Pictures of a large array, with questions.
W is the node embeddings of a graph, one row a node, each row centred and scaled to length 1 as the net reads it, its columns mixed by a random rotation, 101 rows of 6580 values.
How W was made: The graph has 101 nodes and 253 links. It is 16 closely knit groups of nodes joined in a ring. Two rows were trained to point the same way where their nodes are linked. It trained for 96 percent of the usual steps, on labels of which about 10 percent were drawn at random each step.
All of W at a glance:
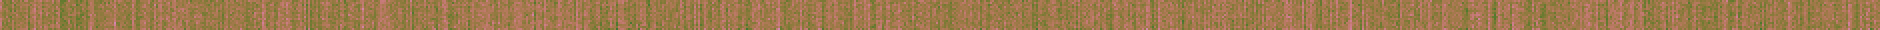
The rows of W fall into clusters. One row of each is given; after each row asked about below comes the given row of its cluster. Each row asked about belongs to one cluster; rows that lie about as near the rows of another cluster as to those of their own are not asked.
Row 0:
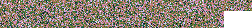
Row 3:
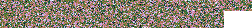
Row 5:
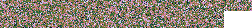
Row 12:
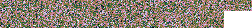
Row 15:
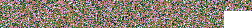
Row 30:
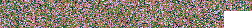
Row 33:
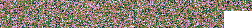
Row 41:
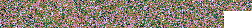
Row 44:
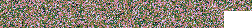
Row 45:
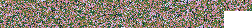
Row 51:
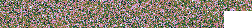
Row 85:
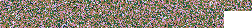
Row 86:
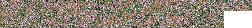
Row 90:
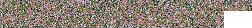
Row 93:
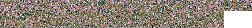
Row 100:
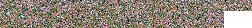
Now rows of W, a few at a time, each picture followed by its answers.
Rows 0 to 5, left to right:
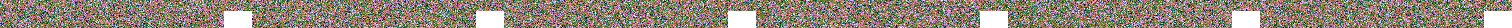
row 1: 12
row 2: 5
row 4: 44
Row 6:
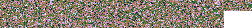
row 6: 3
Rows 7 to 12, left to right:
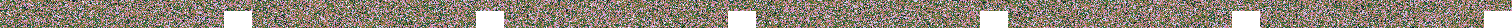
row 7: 100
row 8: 41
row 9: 33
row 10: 44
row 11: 30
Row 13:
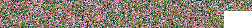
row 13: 44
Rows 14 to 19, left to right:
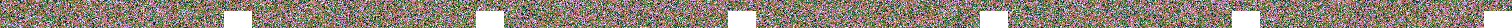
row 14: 30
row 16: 93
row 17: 85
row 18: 93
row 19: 90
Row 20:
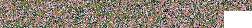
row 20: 90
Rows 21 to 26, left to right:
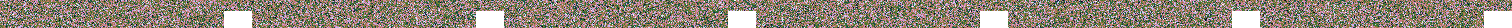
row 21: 85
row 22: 30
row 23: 3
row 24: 5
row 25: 100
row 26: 85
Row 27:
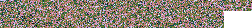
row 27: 41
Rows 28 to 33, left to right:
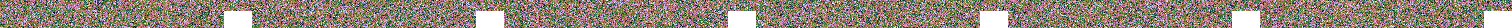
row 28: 86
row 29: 41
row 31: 15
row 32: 12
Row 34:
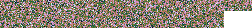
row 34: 93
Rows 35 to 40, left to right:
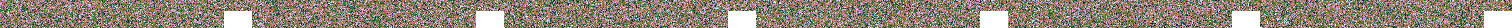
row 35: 100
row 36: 15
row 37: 100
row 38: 12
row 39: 0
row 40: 86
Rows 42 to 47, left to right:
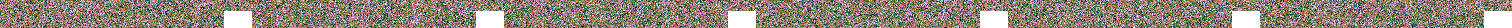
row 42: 33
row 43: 30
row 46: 51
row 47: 93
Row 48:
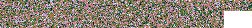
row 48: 3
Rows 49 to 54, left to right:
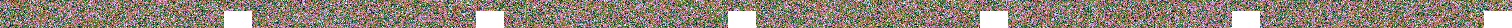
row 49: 44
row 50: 3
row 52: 51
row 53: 90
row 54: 15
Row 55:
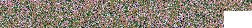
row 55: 0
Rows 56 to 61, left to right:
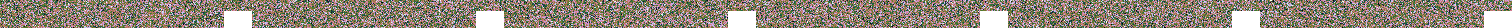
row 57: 45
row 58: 30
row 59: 15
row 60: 0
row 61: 100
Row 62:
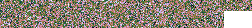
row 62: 30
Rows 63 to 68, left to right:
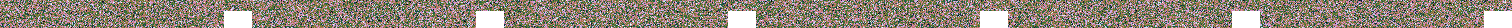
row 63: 93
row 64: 90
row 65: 44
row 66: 44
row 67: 12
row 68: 15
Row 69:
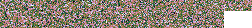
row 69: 100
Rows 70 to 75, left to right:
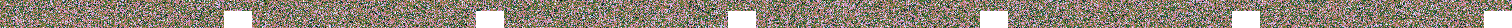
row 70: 3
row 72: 30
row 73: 33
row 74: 45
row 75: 86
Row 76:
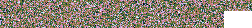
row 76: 12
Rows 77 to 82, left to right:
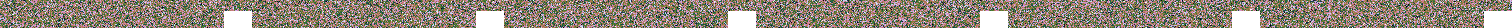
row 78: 100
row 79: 85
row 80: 5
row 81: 90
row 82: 51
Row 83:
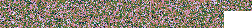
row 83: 85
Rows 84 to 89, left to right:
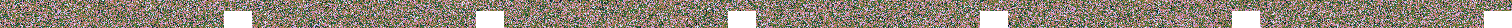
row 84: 93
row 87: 15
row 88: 12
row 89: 85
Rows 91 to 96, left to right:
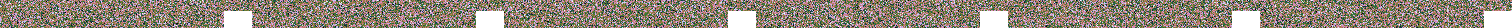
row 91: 0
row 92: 12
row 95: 3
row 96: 41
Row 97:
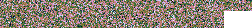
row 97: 44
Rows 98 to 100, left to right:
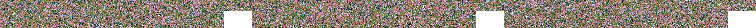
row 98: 85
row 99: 86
